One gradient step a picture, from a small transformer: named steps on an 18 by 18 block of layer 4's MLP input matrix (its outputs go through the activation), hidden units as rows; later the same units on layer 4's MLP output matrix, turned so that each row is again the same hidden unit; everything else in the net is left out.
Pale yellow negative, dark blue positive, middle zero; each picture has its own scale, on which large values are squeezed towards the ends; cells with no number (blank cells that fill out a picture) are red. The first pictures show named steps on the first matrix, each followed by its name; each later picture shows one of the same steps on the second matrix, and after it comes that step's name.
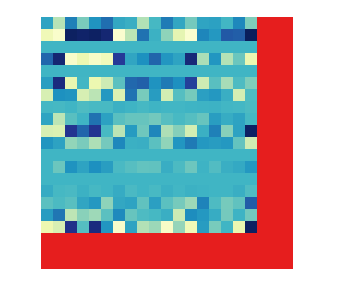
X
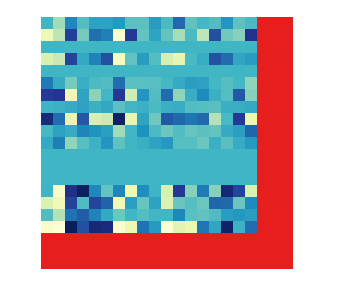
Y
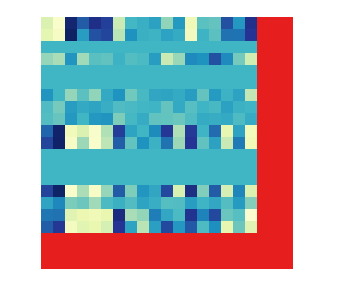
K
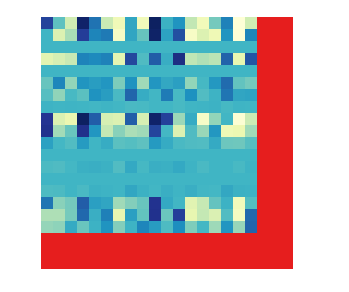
X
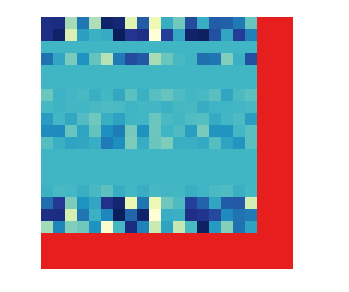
K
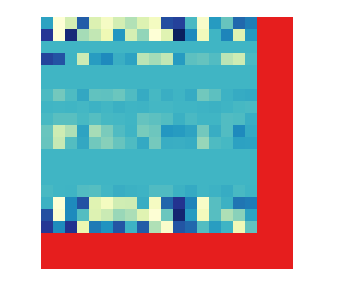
K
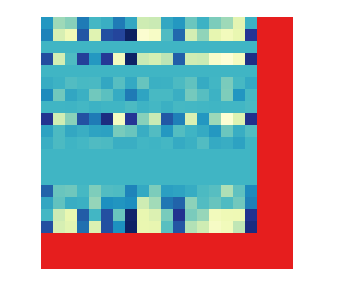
Y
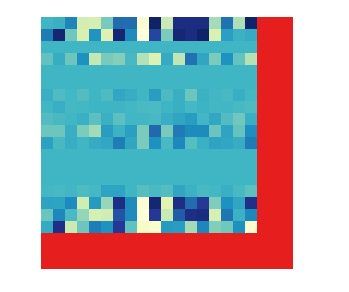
K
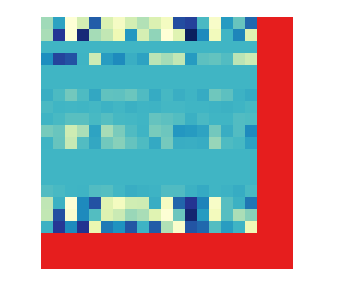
K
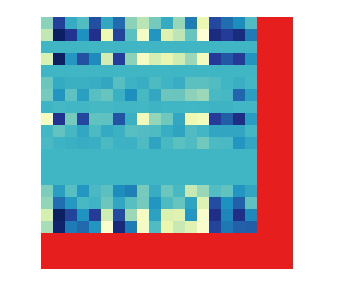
Y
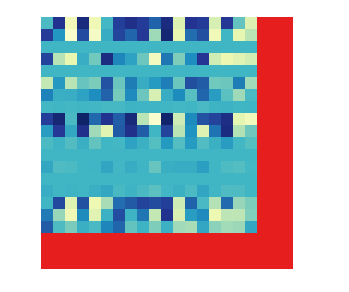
X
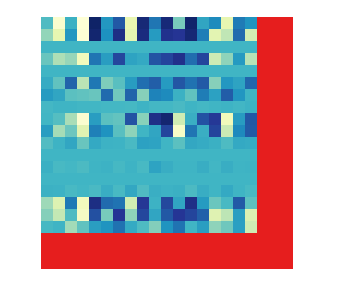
X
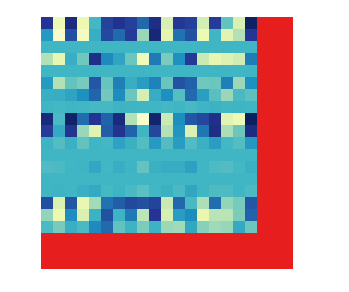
X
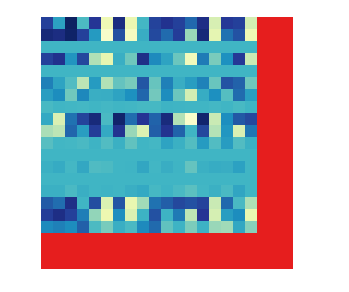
X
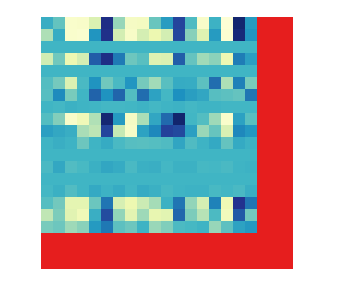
X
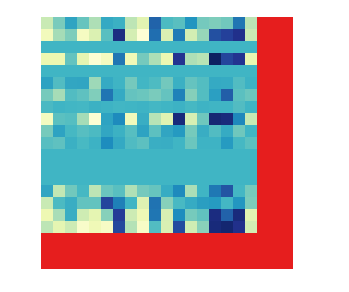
Y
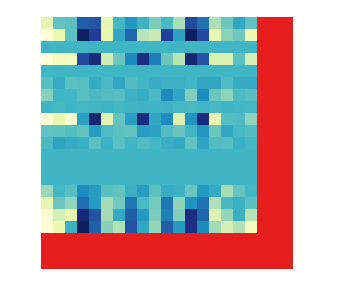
Y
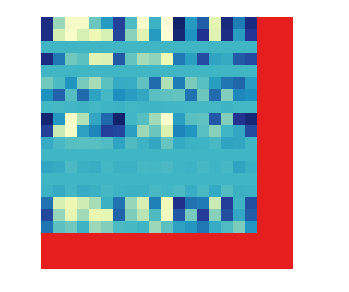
X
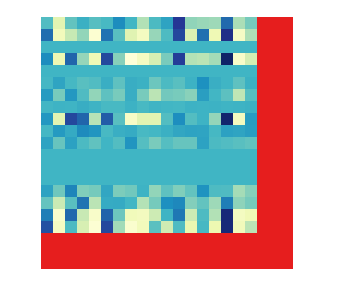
Y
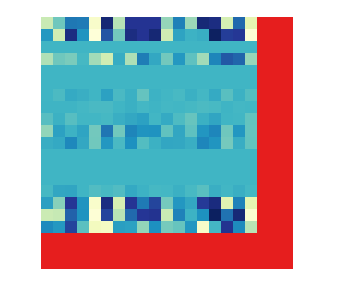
K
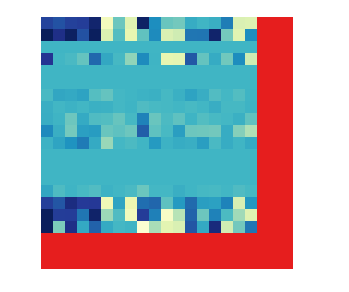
K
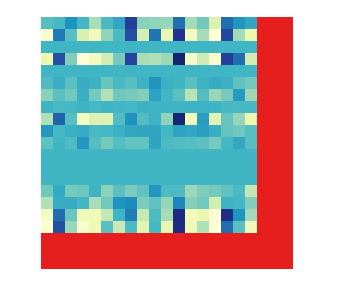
Y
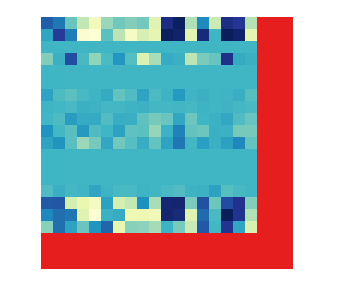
K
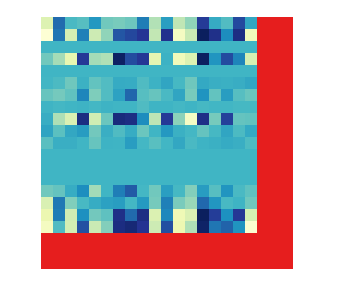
Y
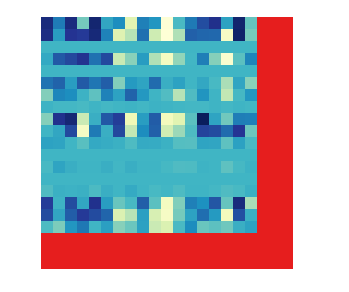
X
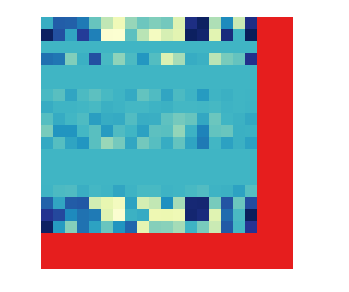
K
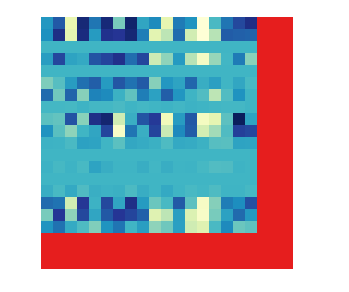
X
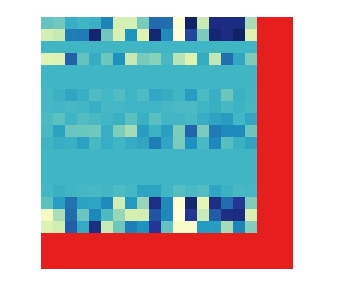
K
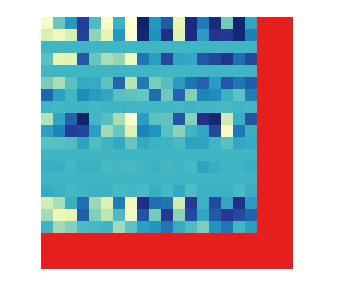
X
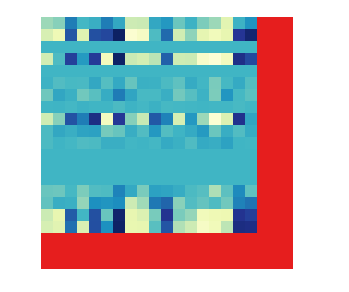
Y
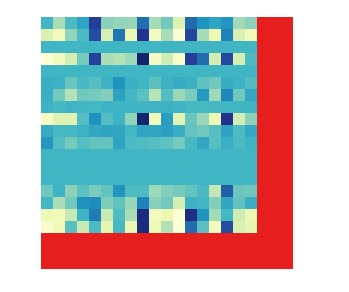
Y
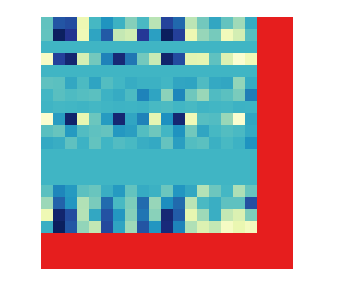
Y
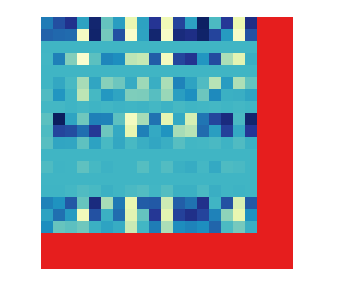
X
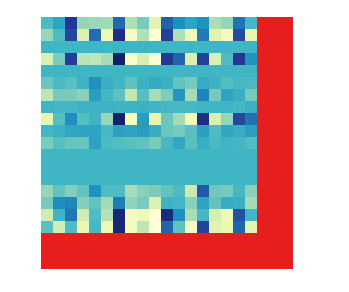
Y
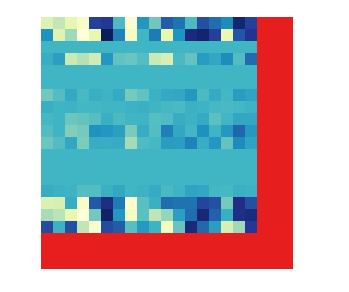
K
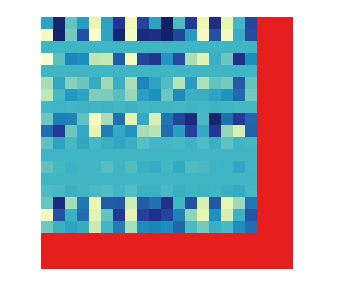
X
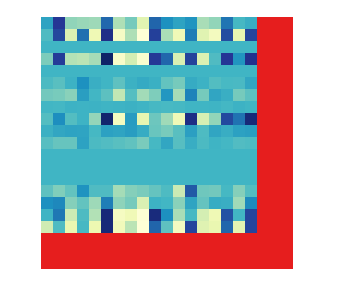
Y
